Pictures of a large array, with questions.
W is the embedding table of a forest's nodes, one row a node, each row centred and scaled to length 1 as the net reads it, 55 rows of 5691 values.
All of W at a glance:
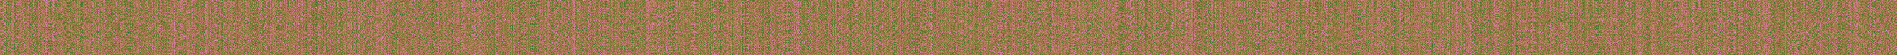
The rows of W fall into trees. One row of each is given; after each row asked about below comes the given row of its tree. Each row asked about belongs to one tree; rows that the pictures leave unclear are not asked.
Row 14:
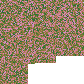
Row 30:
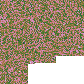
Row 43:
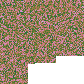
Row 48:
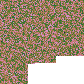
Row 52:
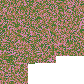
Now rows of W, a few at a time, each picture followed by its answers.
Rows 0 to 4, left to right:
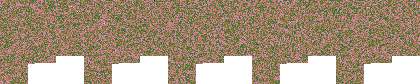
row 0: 52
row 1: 14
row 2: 48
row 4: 14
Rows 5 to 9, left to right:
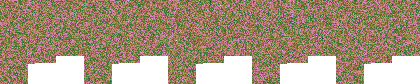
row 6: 48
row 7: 30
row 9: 48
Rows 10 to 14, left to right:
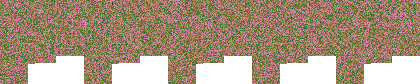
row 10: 52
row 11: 48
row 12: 30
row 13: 52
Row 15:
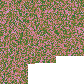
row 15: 30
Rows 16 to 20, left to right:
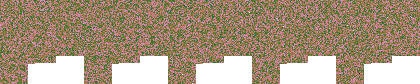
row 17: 52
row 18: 14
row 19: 14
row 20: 30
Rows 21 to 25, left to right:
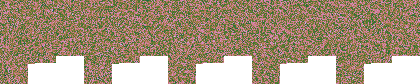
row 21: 30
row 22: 52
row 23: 48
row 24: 48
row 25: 52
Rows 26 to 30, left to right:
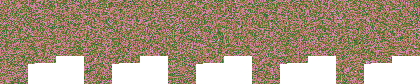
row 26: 52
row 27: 43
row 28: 52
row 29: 43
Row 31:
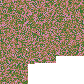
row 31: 48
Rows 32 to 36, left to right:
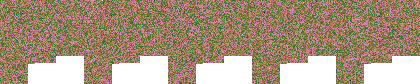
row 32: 48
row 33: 30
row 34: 52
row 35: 52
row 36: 14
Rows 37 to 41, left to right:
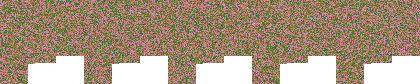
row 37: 48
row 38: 30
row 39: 52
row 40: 48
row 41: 43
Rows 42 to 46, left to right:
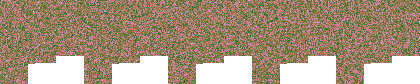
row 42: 30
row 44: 52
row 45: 43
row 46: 48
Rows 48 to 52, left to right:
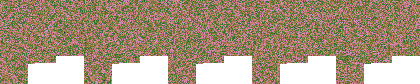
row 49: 48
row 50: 30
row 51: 48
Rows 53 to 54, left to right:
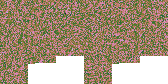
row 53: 30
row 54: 52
